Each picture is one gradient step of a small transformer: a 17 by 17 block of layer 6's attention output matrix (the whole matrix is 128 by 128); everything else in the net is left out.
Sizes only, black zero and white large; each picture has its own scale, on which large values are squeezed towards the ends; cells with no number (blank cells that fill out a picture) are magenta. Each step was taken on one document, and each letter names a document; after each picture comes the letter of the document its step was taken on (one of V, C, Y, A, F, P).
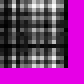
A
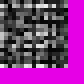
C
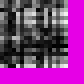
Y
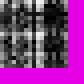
C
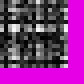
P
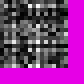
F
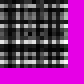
Y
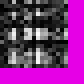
F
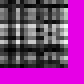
Y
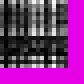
A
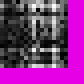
A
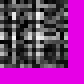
C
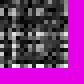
P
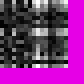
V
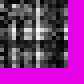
F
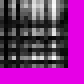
A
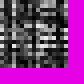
C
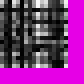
V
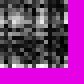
P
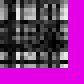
Y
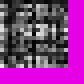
C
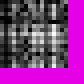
A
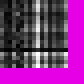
V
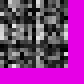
P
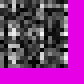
P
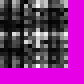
V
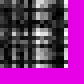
V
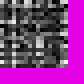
P
